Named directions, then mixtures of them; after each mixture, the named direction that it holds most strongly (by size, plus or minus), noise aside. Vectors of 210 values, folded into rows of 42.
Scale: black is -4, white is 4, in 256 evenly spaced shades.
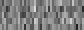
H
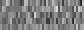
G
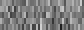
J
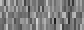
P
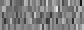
G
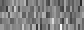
J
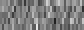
J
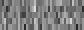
H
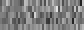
G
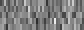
P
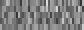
G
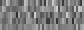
G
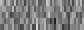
P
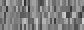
P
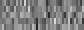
P
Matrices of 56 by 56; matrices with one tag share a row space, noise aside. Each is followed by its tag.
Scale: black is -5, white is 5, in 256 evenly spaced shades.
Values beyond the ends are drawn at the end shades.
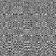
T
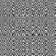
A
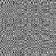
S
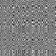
A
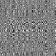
A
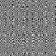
A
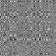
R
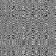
A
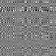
S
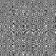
A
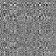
R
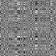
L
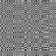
S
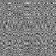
T
